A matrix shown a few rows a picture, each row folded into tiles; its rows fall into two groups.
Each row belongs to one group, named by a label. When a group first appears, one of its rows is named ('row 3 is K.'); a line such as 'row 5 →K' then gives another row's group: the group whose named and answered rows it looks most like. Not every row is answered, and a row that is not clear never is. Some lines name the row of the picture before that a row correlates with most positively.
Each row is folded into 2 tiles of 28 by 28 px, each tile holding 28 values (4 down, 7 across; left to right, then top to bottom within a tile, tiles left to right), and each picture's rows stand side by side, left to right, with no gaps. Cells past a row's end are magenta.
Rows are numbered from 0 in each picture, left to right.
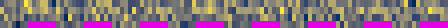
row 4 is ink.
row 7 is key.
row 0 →key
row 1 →ink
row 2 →key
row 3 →key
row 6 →key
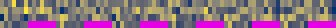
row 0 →key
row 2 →key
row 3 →ink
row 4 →ink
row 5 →ink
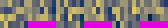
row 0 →ink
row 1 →ink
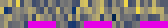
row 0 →ink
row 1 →key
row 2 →key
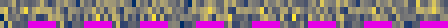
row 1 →ink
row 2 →ink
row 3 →key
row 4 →ink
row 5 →ink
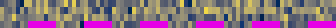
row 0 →key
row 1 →ink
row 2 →key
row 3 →key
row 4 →key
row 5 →ink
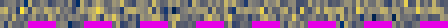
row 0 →key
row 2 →ink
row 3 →ink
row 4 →ink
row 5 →key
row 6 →key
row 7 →key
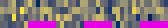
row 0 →key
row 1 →ink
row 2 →key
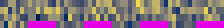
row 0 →key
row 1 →ink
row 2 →key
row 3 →ink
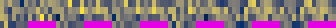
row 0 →ink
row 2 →key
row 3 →key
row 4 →key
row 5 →key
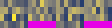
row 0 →ink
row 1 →ink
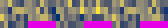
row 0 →ink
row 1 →key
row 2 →ink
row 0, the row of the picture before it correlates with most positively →1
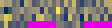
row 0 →ink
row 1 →ink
